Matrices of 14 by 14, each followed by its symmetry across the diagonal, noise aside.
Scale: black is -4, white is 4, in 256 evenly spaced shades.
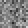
neither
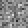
neither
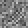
symmetric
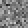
neither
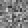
antisymmetric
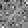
symmetric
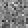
neither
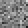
neither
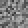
symmetric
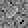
symmetric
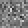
neither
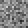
symmetric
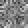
symmetric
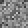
symmetric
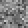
neither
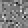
antisymmetric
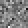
antisymmetric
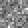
symmetric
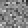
neither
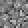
symmetric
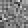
antisymmetric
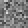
neither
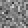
antisymmetric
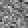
neither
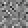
antisymmetric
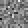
antisymmetric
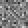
antisymmetric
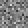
antisymmetric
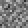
symmetric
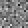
antisymmetric
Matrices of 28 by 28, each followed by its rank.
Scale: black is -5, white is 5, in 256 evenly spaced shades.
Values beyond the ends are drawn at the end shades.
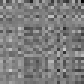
three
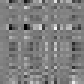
two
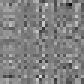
three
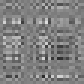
two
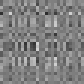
two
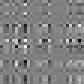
two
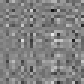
three
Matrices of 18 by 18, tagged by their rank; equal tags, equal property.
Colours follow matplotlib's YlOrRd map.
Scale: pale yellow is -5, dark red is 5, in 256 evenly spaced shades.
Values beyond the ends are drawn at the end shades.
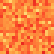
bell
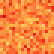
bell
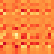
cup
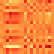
cup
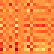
cup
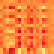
cup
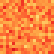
bell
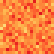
bell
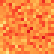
bell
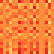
cup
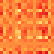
cup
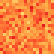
bell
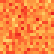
bell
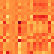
cup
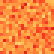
bell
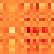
cup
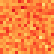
bell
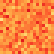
bell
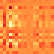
cup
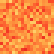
bell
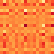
cup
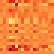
cup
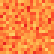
bell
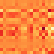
cup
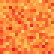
bell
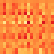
cup
